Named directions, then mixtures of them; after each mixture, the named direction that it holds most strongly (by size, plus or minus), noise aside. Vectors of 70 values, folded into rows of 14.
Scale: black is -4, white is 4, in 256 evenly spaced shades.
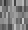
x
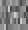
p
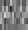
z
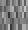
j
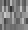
z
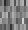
x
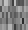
x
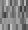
j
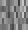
j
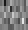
z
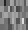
x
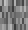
x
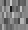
z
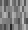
j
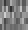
z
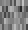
z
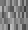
j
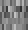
z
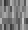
z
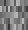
x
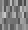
j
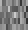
p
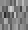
z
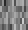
x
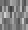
z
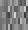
p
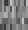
z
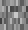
p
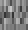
z
